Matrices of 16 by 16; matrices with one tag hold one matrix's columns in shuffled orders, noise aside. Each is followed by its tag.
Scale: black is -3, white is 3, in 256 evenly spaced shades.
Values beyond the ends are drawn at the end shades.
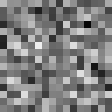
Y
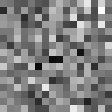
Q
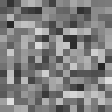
Y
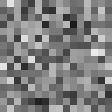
Q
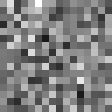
Q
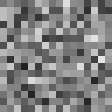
Q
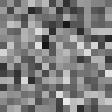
Y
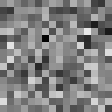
Y
